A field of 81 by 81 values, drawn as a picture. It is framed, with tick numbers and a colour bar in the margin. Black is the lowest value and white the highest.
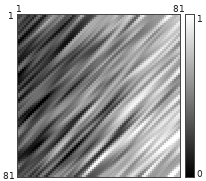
Slope: up to the right. Ninth with the highest average: bottom right. Grain: diagonal, up to the right. Lone odd cells: none.
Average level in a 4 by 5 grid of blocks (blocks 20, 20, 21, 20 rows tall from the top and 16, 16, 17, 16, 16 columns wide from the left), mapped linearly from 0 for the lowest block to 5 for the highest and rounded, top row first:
01334 | 01244 | 02245 | 01345
